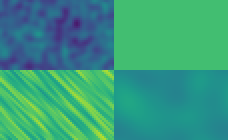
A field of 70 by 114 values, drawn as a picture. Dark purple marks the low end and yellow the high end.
The table splits into 2 rows of 2 panels. Panel 1,1: low, blotchy. Panel 1,2: high, flat. Panel 2,1: high, slanting down to the right. Panel 2,2: middling, smooth, faint in contrast.
